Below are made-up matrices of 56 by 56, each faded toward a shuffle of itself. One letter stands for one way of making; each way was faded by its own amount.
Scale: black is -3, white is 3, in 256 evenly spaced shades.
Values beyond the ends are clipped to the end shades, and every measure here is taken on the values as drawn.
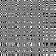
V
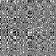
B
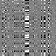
V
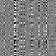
V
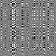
V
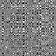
B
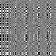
V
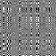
V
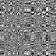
B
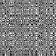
B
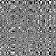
B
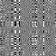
V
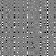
V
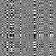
V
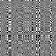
V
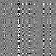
V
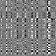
V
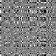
B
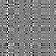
V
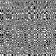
B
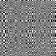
V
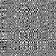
B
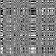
V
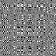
B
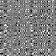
B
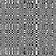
V
